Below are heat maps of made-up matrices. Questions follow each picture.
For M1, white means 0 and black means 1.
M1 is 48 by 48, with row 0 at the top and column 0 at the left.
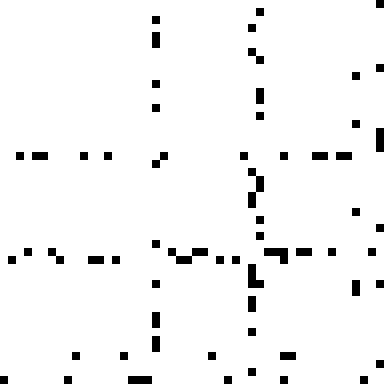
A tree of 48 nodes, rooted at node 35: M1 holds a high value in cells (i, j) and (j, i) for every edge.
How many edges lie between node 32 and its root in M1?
1
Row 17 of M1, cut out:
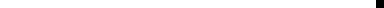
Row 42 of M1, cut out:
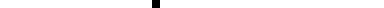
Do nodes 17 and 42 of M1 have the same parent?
no
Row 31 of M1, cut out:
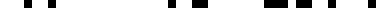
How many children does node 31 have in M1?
11
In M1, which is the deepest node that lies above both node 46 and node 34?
31
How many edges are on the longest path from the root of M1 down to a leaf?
2
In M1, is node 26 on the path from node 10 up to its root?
no
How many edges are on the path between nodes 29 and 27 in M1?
2
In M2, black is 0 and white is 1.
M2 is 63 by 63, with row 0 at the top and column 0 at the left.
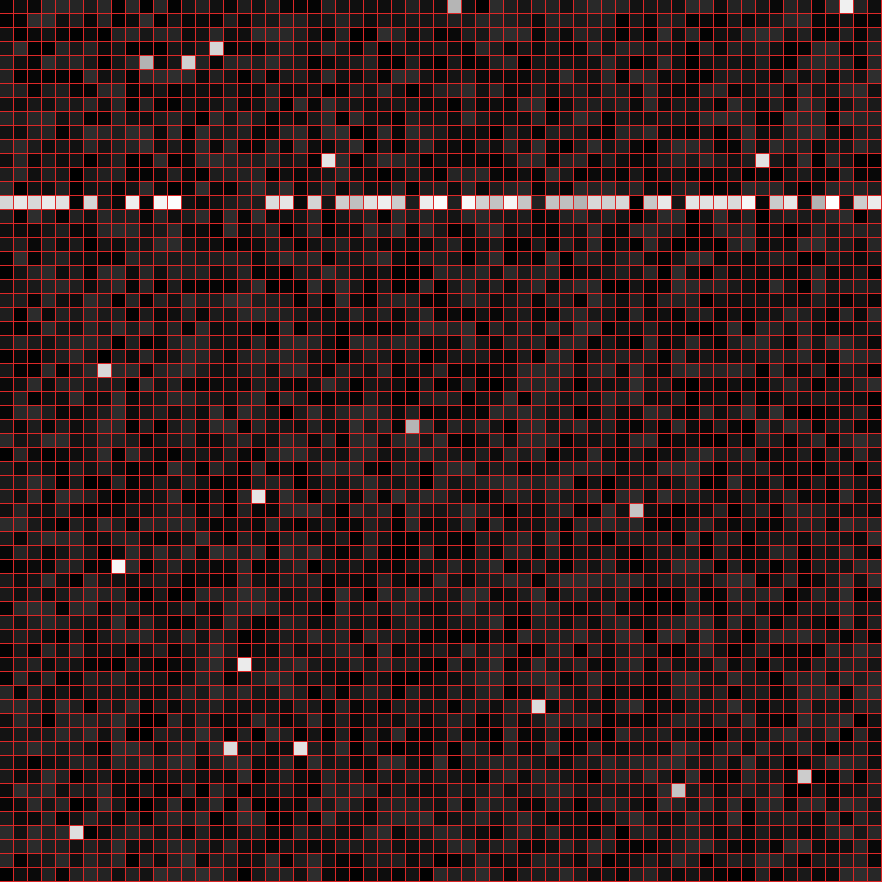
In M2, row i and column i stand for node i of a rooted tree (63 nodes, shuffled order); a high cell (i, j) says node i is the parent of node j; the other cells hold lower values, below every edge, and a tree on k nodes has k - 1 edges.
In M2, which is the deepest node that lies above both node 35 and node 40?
14
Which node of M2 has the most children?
14
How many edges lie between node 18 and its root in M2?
2
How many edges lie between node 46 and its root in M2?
1
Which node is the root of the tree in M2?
14
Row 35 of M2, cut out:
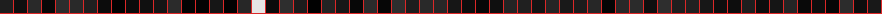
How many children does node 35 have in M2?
1
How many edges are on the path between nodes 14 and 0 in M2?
1
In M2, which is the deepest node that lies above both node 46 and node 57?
14
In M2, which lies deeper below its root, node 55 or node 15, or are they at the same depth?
node 15
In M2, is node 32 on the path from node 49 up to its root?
no
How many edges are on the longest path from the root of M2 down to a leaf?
2
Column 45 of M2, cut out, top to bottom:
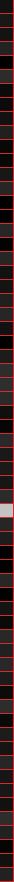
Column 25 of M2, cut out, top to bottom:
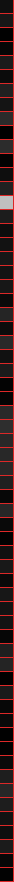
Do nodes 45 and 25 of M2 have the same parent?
no
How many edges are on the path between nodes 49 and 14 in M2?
1
